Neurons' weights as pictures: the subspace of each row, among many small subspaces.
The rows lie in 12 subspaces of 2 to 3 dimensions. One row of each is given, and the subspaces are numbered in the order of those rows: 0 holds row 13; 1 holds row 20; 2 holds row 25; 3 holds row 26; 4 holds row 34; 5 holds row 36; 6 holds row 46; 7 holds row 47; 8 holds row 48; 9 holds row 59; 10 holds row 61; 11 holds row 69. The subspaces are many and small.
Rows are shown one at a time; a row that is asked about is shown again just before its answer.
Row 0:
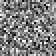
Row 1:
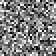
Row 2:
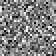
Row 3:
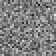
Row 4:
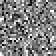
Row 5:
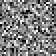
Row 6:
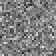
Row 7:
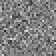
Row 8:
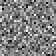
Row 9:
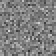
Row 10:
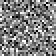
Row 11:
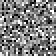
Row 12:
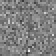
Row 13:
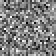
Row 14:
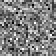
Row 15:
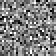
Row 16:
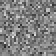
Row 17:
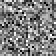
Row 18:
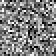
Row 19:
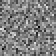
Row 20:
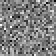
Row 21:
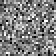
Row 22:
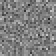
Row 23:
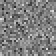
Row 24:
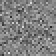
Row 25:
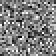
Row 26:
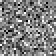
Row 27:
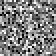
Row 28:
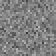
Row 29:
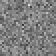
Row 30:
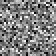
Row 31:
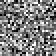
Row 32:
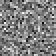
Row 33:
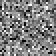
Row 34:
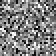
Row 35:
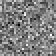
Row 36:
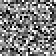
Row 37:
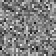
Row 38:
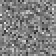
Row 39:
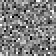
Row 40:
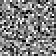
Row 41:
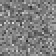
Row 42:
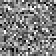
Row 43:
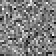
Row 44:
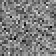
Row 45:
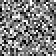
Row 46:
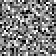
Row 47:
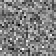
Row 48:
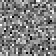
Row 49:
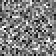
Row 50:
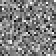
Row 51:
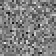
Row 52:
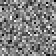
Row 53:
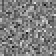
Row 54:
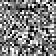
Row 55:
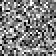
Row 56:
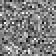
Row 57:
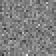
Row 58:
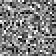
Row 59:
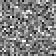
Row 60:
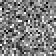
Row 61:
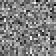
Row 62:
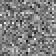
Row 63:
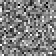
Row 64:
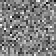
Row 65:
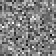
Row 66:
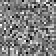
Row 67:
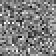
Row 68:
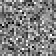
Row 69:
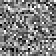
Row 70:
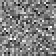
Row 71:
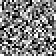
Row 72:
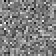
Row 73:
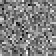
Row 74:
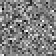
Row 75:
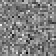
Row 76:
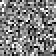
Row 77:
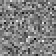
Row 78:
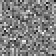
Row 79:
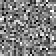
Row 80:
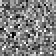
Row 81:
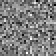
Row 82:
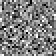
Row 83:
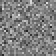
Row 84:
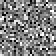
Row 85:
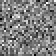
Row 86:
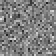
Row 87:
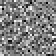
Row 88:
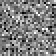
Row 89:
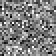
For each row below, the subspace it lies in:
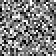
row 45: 11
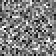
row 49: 0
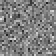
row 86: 1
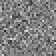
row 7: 11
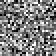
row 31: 4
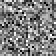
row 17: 7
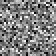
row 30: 5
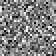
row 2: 5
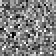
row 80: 4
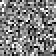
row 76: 3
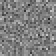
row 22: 10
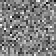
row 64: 1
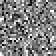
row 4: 8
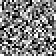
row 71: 0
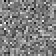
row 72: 5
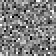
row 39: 8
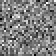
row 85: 1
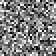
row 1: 3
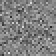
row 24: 2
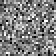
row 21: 5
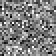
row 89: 9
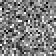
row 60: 3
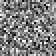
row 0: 0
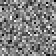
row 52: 5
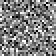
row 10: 11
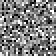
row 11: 8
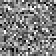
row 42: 11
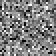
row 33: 9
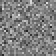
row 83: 11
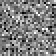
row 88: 2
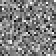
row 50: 5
